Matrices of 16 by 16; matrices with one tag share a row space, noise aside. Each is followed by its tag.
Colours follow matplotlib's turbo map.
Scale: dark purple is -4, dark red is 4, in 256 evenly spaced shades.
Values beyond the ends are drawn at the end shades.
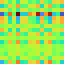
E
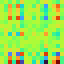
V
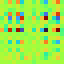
V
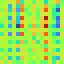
V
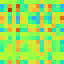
E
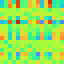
E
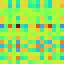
E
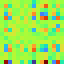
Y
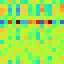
E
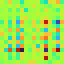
V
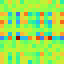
E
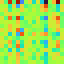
V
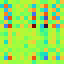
Y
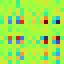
V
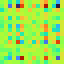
V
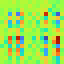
V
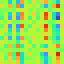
V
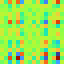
V
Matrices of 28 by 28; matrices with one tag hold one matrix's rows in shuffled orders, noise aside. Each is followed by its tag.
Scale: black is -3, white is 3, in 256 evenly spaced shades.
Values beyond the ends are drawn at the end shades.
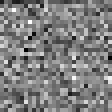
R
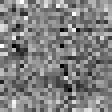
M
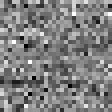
R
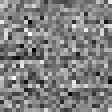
R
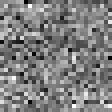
R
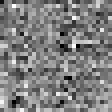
M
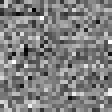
R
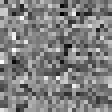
M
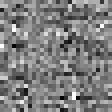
M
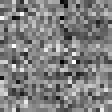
M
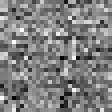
M
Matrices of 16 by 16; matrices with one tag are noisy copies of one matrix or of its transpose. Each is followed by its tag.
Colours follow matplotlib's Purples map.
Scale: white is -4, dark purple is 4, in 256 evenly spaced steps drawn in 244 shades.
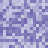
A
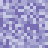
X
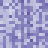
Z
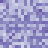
Z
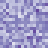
Z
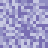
X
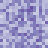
A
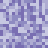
A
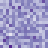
X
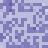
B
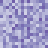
Z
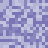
A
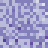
X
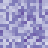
A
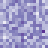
A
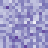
Z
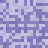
Z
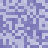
X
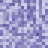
A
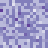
X
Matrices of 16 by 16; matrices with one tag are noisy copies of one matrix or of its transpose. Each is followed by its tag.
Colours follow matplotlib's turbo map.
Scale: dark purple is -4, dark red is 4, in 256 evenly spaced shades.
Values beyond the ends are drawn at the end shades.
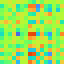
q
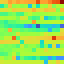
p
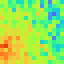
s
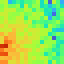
s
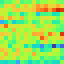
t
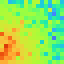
s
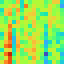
t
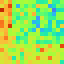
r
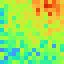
s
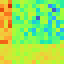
r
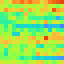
p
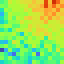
s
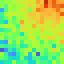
s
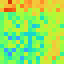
r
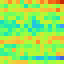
p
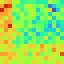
r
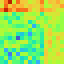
r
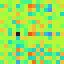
q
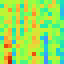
t
